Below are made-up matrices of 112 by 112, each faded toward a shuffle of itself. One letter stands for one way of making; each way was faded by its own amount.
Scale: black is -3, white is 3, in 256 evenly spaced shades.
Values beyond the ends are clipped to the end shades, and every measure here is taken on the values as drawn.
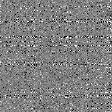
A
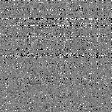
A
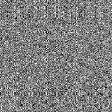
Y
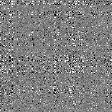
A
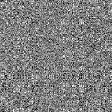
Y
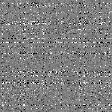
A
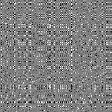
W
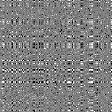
W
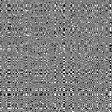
W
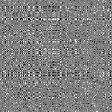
W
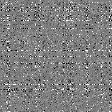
A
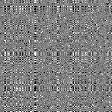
W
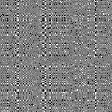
W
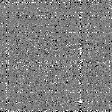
A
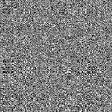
Y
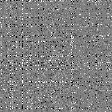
A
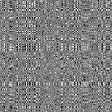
W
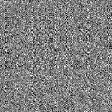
Y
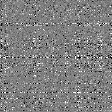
A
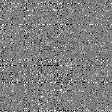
A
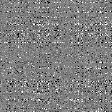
A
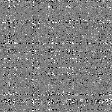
A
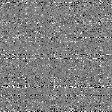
A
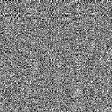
Y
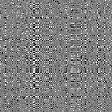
W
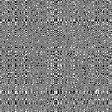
W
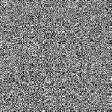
Y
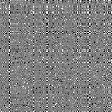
W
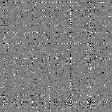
A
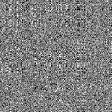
Y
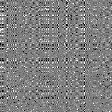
W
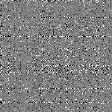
A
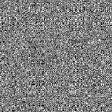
Y
